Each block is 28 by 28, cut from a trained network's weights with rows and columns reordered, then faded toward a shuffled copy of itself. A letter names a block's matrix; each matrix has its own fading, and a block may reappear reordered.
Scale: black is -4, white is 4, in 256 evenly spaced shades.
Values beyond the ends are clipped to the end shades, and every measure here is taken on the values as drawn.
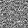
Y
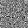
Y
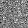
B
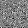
B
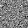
B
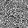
B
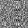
Y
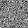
B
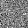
B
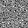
B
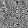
Y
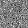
B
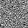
B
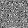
Y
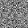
Y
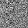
Y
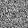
B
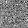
B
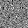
B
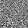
B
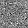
B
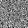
B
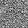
Y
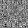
Y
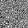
Y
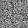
Y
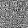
Y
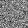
B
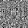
Y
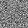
Y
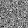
B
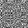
Y
